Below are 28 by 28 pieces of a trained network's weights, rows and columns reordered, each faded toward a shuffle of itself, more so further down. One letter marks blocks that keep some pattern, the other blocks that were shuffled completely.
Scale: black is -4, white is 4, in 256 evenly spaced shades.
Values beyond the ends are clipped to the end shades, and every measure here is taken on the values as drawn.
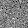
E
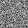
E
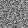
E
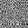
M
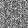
M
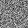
E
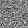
M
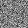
E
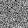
E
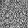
M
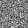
E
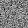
E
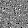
E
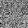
M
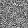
M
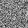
E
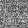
M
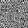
M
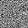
M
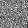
E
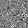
M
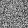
E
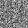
M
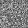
M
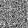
M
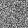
E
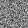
E
